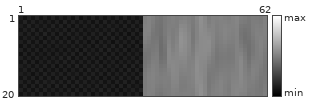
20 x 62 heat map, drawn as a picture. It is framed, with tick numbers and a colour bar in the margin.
It is made of 1 by 2 panels. Panel 1,1: very low, checkered, faint in contrast. Panel 1,2: middling, streaked downward, faint in contrast.
